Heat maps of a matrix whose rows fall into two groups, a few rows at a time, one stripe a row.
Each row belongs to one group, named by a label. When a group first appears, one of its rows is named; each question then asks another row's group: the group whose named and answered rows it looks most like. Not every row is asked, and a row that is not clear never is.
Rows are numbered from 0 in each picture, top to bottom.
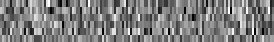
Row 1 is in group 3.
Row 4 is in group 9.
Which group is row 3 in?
9
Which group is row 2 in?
9
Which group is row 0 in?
3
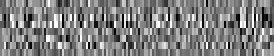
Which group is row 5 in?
3
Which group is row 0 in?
3
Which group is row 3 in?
9
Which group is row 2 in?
9
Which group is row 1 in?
9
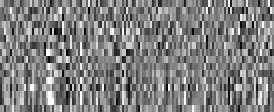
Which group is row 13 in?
3
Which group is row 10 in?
9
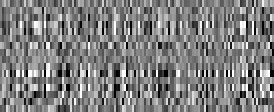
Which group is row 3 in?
9
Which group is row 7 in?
3
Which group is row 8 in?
9
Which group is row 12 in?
3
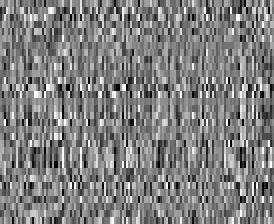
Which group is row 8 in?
9
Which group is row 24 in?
3
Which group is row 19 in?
9
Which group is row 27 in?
9
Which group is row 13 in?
9
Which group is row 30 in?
9
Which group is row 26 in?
9
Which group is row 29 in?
9
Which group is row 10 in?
9
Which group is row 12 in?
3
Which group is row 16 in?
9
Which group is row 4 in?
9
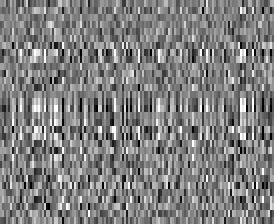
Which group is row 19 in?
9
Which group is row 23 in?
9
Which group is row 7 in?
9
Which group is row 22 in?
9
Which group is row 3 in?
3
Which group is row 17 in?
9
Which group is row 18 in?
9
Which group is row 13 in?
9
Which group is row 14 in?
9
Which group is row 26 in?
9
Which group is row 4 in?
9
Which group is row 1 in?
9
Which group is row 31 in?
9
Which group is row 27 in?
3
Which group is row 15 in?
9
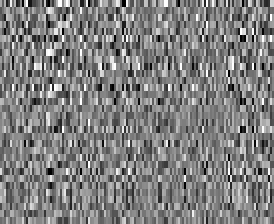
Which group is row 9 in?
9
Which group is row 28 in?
3
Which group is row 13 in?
3
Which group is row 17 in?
3
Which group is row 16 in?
3
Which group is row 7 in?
3
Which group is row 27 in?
3
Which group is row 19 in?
9
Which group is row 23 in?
3
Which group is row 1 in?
3
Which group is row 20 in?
9
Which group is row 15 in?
9
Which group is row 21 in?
9
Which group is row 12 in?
9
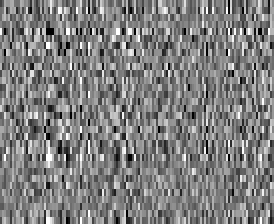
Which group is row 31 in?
3
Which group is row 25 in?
9
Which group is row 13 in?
3
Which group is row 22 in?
3
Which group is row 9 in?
9
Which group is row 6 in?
3
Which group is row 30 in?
3
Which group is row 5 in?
9
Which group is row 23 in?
3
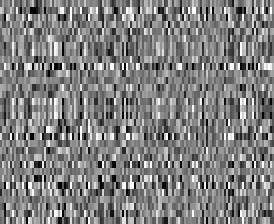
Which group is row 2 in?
3
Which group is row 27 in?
9
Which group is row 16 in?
9
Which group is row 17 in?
3
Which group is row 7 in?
9
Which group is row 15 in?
9
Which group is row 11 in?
9
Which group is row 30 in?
9
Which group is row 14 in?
9
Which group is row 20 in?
3
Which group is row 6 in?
9
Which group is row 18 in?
3
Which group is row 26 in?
3
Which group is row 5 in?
3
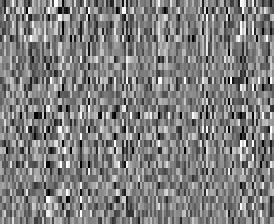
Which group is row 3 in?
9
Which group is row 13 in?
3
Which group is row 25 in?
9
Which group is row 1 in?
3
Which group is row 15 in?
3
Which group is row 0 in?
9
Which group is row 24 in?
3
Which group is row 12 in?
9
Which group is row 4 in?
9
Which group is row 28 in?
3
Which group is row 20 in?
9
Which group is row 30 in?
3
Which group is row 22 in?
9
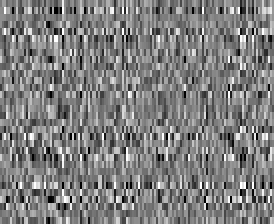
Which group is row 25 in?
9
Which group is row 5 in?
9
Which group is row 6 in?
9
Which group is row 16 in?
3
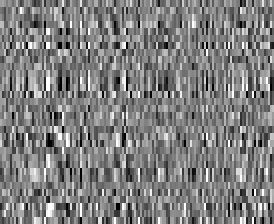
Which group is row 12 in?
3
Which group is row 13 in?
9
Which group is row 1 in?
9
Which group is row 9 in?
9
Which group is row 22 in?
3
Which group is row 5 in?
9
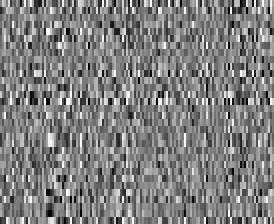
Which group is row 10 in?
9
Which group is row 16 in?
3
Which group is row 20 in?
3
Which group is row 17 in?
9
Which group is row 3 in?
9
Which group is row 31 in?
3
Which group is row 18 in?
3
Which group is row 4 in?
3
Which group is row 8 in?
9
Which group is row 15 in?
9
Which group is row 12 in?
3
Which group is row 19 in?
3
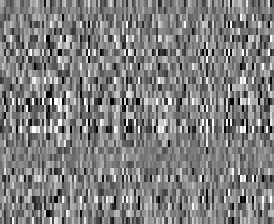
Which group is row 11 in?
9
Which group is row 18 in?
9
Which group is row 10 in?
3
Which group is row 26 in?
9
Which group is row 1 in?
3
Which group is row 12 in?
3
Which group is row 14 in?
9
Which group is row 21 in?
3
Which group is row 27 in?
3
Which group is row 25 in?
9
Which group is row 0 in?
3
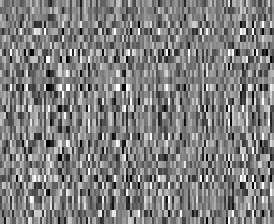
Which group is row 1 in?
9
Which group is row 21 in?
9
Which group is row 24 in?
3
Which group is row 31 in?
3
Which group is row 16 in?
3
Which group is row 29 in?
9
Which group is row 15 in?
3
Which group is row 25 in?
9
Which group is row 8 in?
3
